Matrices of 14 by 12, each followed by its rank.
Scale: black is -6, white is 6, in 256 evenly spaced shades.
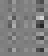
one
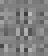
two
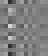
one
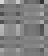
one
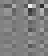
one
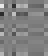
one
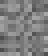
two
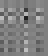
one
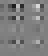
one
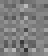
two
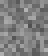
full rank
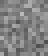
full rank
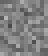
full rank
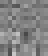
two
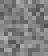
full rank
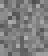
full rank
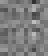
two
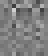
two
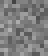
full rank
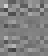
two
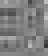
two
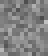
full rank
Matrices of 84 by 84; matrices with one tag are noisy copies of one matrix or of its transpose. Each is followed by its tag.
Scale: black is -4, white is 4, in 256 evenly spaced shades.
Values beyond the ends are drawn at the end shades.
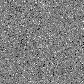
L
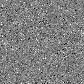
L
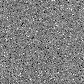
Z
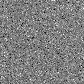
Z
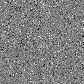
L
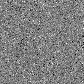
L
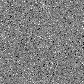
L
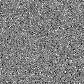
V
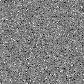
V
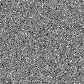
V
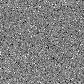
Z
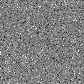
Z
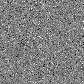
L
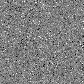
L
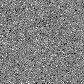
L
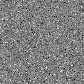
V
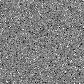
V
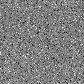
Z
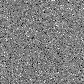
Z
